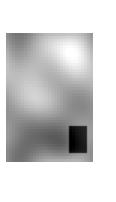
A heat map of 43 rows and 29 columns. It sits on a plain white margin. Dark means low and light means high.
No regular stripes run through it. In the bottom right lies a patch that is lower than the rest. The bottom right is the ninth with the lowest average. The ninth with the highest average is the top right. Values change most from cell to cell in the bottom right.
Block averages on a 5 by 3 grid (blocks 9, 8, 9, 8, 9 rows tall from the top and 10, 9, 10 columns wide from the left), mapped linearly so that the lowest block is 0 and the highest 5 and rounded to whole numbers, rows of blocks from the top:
245 | 445 | 442 | 211 | 110
